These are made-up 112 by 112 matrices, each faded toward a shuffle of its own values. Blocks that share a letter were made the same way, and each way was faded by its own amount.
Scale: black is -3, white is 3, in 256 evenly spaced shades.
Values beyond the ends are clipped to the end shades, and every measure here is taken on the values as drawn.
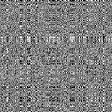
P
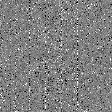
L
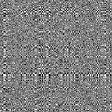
P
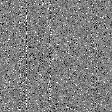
L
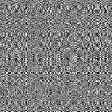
P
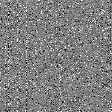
L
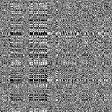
P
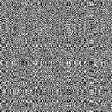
P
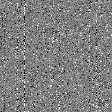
L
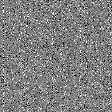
L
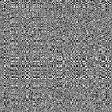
P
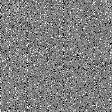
L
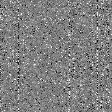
L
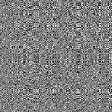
P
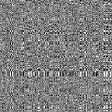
P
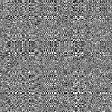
P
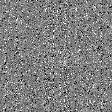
L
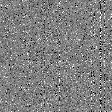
L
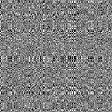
P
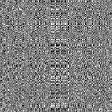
P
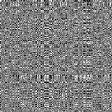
P
